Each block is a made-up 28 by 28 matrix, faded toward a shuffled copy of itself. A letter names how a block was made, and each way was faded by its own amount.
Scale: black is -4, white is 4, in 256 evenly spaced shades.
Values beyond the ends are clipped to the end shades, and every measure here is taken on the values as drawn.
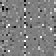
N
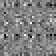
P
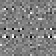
P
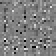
N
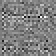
P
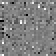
N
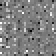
N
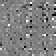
N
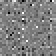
N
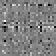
P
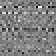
P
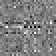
P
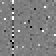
N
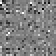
N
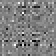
P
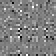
N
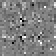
N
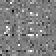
N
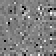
N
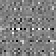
P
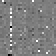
N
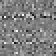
P
